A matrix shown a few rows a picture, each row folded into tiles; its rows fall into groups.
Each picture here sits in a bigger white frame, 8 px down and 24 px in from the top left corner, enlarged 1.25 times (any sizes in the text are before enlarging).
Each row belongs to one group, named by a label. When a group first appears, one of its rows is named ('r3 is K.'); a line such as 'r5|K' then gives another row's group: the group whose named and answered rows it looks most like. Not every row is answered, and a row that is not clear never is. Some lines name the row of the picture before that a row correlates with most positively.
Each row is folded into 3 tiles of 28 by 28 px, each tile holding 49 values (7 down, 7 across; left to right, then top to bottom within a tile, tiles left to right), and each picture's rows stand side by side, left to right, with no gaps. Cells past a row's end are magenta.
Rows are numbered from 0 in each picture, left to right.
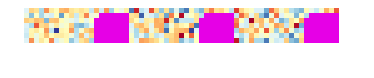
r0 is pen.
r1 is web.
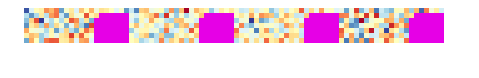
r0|pen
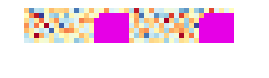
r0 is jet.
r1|web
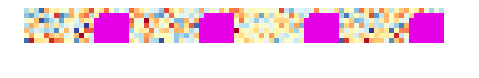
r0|pen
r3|pen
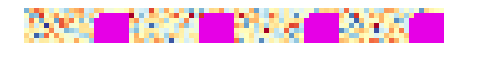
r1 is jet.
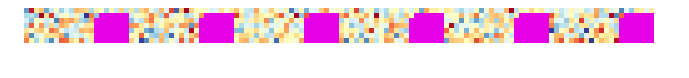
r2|jet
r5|jet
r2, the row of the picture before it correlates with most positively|1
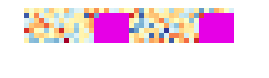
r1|jet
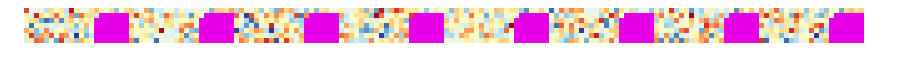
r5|pen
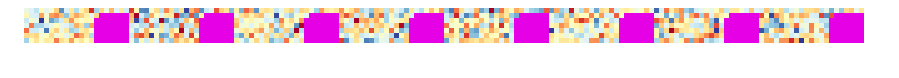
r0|pen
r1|jet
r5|web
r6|web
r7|jet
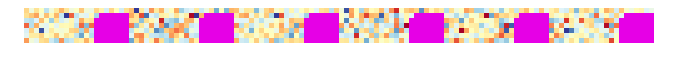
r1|jet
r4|web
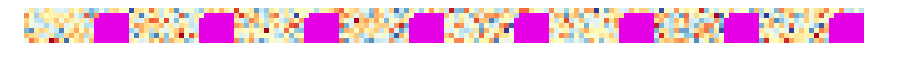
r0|jet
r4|web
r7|pen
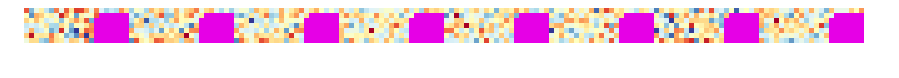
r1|pen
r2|pen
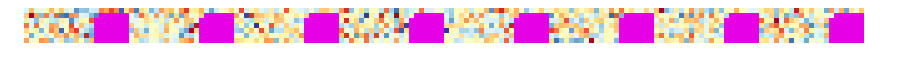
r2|jet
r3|web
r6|web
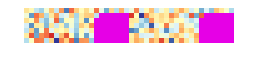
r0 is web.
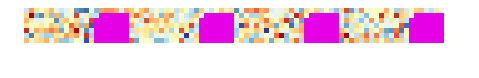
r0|web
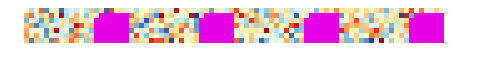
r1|jet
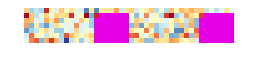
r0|jet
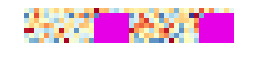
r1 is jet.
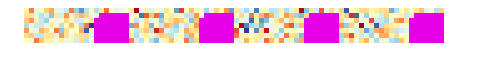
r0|web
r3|jet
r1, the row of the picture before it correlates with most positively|1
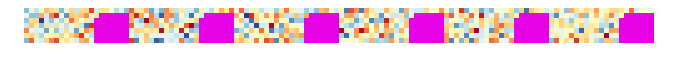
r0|pen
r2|jet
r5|pen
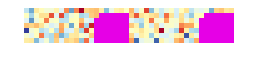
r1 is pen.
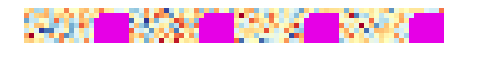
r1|pen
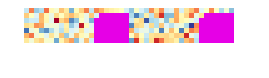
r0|web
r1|pen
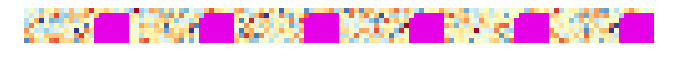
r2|jet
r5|web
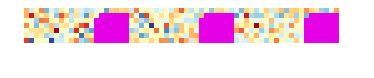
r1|jet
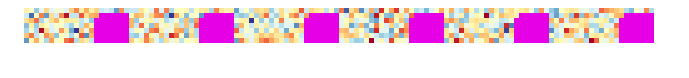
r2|pen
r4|web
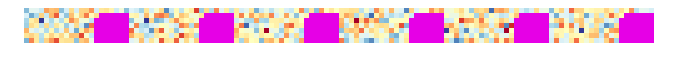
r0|pen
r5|pen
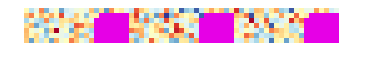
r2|jet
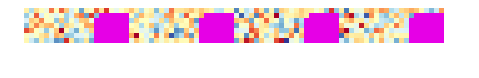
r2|web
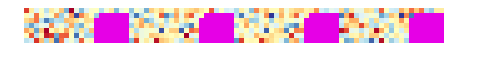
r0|web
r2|pen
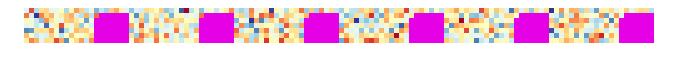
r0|jet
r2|pen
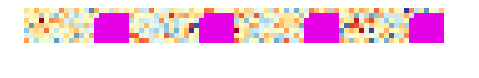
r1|web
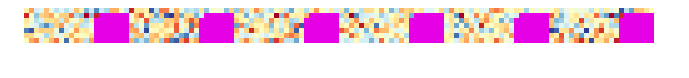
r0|jet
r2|web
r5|jet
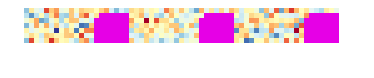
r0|pen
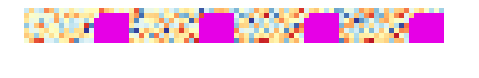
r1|jet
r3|pen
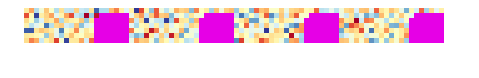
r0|jet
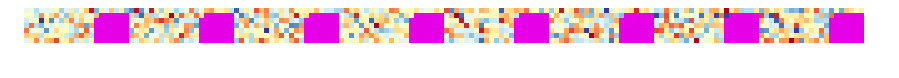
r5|web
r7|jet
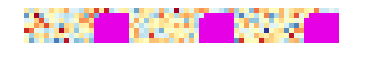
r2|pen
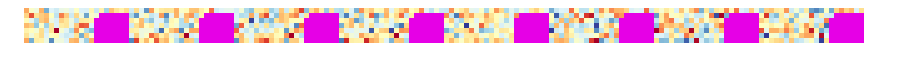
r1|pen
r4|jet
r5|web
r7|web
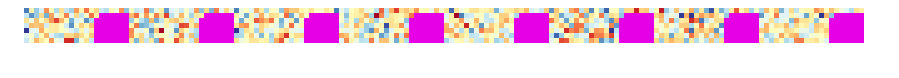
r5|web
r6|web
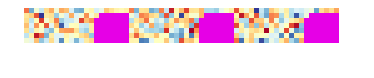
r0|jet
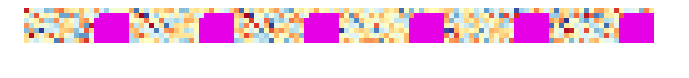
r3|jet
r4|jet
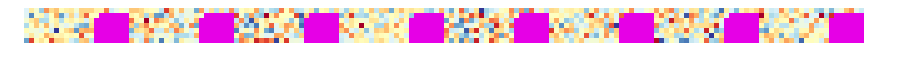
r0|pen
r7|jet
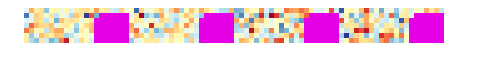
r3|web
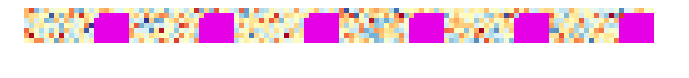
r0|web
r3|jet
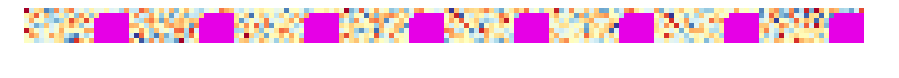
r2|jet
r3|web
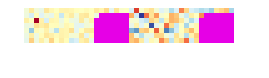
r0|pen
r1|jet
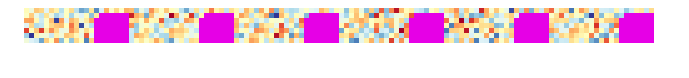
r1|jet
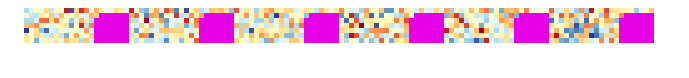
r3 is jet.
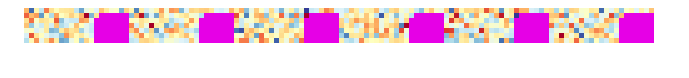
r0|jet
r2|jet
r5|jet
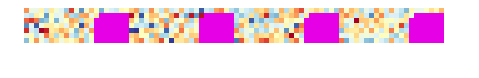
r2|pen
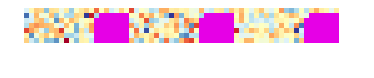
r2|web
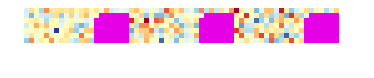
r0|pen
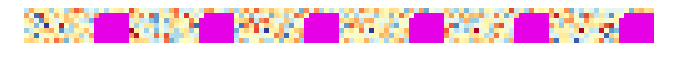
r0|jet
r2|pen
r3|pen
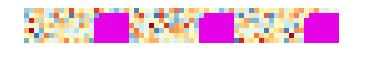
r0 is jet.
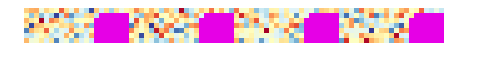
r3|pen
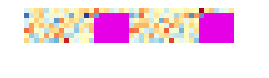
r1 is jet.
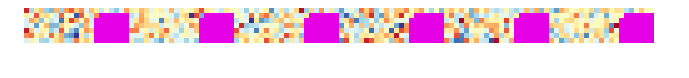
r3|pen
